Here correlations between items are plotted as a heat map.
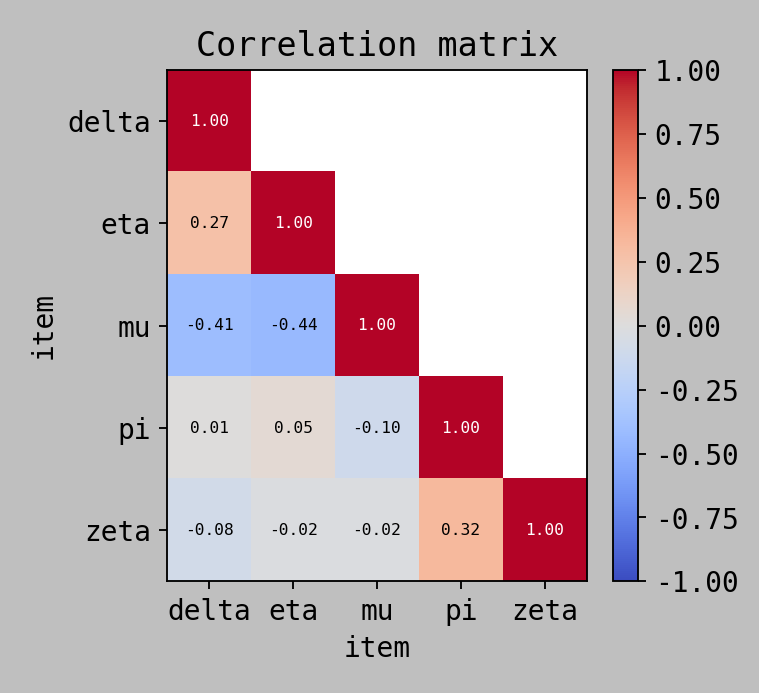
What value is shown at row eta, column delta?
0.27
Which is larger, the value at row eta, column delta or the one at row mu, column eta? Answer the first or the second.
the first
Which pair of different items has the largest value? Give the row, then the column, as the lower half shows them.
zeta, pi
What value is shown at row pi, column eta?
0.05
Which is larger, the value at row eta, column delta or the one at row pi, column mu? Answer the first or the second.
the first
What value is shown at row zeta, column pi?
0.32
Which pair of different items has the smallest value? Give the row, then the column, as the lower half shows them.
mu, eta
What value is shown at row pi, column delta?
0.01
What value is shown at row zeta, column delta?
-0.08
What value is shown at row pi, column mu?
-0.10
